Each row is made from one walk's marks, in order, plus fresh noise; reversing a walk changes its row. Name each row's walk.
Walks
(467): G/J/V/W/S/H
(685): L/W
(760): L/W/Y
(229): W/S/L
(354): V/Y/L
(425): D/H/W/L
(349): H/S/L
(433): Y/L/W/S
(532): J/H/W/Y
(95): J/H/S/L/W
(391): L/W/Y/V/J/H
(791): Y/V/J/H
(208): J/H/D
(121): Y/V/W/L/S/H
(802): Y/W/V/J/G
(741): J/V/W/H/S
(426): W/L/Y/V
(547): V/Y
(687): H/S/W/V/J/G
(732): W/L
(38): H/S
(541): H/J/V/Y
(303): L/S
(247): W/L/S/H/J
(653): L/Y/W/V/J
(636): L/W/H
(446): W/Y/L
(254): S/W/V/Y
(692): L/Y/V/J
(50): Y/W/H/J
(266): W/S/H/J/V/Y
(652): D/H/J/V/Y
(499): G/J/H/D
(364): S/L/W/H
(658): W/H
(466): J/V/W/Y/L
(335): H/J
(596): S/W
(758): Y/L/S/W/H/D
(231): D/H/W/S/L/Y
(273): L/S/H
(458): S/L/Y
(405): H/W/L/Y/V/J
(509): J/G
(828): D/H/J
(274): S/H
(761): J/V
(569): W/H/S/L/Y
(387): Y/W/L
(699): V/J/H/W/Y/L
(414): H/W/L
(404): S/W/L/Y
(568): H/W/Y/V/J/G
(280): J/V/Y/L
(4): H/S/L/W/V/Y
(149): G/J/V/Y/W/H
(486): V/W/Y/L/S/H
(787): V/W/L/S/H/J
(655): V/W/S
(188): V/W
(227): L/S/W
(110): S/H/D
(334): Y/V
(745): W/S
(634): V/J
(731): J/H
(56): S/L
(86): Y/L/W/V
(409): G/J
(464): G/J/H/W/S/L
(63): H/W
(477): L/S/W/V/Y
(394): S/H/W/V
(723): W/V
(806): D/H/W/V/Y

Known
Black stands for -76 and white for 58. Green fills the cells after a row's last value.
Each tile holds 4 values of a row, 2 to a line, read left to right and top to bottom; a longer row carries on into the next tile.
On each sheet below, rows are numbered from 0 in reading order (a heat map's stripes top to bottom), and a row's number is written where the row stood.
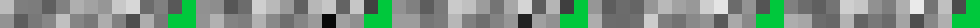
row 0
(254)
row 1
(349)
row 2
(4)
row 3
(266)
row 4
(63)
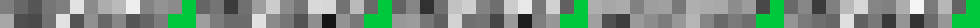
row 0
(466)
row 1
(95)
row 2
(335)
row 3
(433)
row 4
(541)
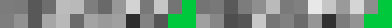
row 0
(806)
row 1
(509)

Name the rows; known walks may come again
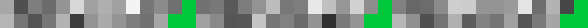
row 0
(723)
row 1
(509)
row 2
(405)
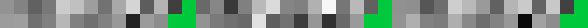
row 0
(4)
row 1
(541)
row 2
(349)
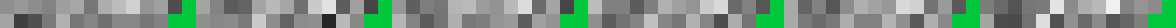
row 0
(50)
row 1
(394)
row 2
(569)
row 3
(254)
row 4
(745)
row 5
(466)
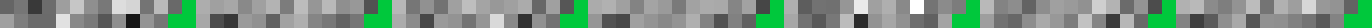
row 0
(95)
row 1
(86)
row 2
(477)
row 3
(758)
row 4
(188)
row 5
(404)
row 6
(334)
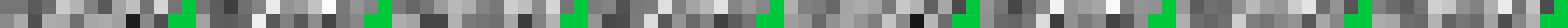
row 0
(425)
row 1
(741)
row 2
(464)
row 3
(280)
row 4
(364)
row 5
(634)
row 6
(266)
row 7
(63)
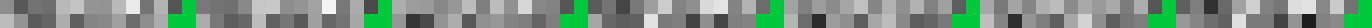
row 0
(658)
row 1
(568)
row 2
(121)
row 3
(532)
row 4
(653)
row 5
(760)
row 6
(731)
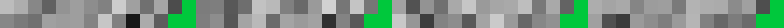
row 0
(458)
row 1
(806)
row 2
(732)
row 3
(433)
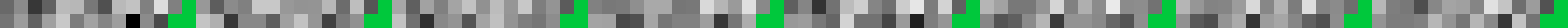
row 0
(828)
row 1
(636)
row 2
(426)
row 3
(409)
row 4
(335)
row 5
(547)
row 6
(354)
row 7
(596)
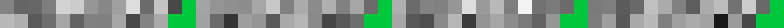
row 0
(414)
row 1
(692)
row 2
(486)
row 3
(231)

